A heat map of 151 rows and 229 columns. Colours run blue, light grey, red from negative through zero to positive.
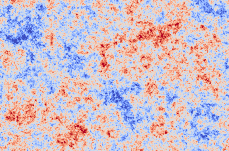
Neither half mirrors the other. The values follow a bell shape. There are no regular stripes. Overall the values sit about 50% of the way up the scale. No seam splits the table. The top left is the ninth with the lowest average. No overall slope runs across the table.
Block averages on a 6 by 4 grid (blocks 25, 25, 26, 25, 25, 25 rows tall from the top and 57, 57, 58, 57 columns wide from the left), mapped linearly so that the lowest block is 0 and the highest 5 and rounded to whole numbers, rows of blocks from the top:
1231 / 0253 / 2243 / 2223 / 4311 / 3431
